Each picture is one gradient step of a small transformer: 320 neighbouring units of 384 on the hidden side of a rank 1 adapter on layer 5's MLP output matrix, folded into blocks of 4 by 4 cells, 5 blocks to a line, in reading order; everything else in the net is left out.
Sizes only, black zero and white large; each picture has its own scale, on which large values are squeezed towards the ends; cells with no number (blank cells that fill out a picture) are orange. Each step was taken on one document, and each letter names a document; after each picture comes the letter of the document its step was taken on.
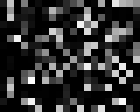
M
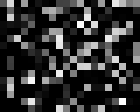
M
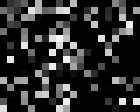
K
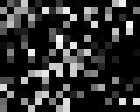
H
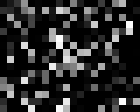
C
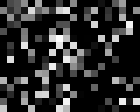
K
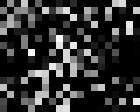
H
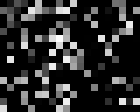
K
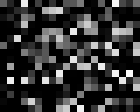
M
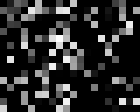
K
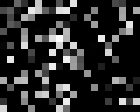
K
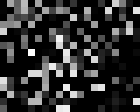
H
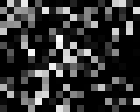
H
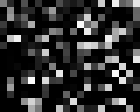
M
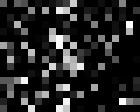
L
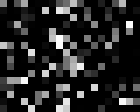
L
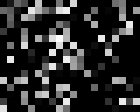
K
